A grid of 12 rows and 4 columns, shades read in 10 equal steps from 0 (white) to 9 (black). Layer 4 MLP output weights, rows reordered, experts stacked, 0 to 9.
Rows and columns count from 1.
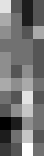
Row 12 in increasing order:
0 5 6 7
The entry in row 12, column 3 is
0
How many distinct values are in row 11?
4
